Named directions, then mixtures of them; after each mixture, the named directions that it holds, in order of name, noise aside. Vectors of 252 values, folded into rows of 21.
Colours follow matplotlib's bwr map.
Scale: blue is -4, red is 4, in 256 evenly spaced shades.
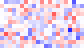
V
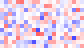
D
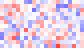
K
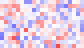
K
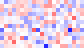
D, K, V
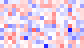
D, K, V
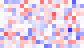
V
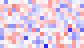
D, K, V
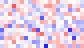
D, K, V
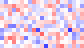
D, K, V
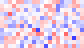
D, K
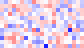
D, K, V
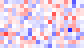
V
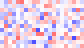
D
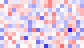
D, K, V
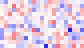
D, K, V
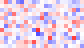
D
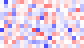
D, V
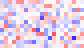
D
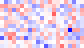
K, V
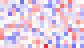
D, K, V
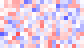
K, V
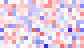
D, K, V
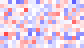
D, V
